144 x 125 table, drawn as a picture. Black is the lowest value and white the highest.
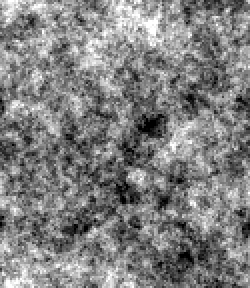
Mirror symmetry: none. Grain: blotchy. Odd rows or columns: none. Histogram: bell-shaped. Ninth with the lowest average: centre.
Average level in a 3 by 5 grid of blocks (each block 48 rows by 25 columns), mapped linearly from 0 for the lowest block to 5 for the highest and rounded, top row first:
44532 | 21022 | 42202
